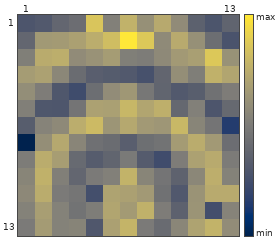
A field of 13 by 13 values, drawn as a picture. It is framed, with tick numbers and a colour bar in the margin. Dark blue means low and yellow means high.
Concentric rings centre on the bottom middle. No overall slope runs across the table. The bottom left is the smoothest part. The ninth with the highest average is the top middle.
